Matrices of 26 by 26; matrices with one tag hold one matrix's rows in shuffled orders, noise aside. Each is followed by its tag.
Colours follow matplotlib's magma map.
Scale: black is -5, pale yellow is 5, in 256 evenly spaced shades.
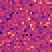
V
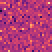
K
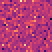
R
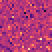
V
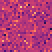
R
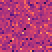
V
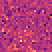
R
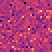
V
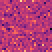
R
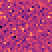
K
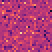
R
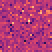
V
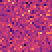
V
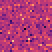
V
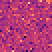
V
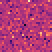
V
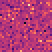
V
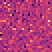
K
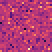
V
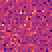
R
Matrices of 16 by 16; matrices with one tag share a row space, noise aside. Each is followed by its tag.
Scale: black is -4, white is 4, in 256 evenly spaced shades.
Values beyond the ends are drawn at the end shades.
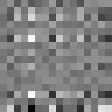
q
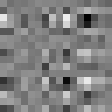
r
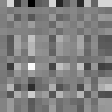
q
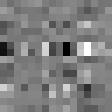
r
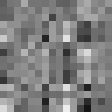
r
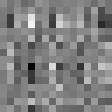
q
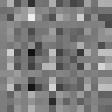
q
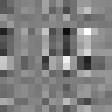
r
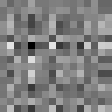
q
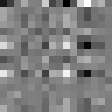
r
